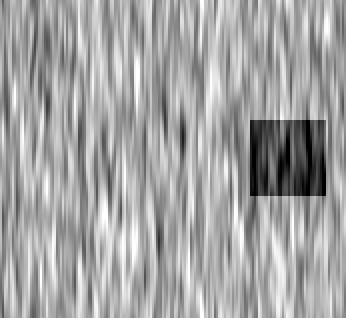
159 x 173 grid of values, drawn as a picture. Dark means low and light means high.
Grain: streaks running down. Odd patch: lower, in the middle right. Ninth with the lowest average: middle right.
